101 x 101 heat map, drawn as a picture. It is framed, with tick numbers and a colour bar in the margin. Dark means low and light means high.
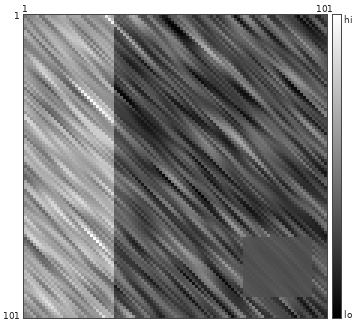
The grain runs diagonally down to the right. The bottom right is the smoothest part. On average the colour sits 40% of the way up the scale. In the bottom right lies a patch that is calmer than the rest. A vertical seam about 30% of the way across splits the table, and the left part is higher.
